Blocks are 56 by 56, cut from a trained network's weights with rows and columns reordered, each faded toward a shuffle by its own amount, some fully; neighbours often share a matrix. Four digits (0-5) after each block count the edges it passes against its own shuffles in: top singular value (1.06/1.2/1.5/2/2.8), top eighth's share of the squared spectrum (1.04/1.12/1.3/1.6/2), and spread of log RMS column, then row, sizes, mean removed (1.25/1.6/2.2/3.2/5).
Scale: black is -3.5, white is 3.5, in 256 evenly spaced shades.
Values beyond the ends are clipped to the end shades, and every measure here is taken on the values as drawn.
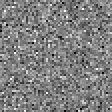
0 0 0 0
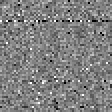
3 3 0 2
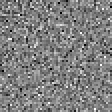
0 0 0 0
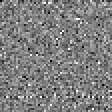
2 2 0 1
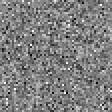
2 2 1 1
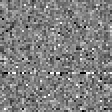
3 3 1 2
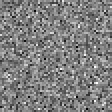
0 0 0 0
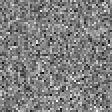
0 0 0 0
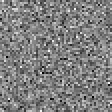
0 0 0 0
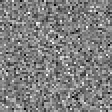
0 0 0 0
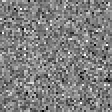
0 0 0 0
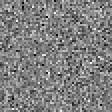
0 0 0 0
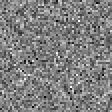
1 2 0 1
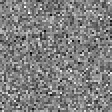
1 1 0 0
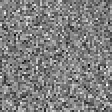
2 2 0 0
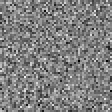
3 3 1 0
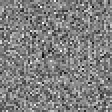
2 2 0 0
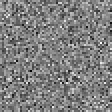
3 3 1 1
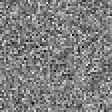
2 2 0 0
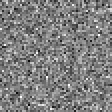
1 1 0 0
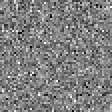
2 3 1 1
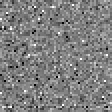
1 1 0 0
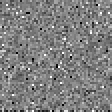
2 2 0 1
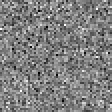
1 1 1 0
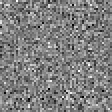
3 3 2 1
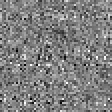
3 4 2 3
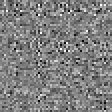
3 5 2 3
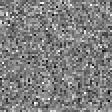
1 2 0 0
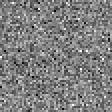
1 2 0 0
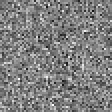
1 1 0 0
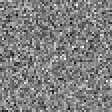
1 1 0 0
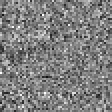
3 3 1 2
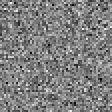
3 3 1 1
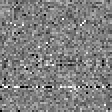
3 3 0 2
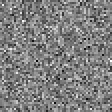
2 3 0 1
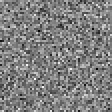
2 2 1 0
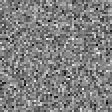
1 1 0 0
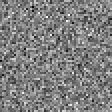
2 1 0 0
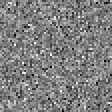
0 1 0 0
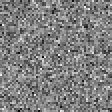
2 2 0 1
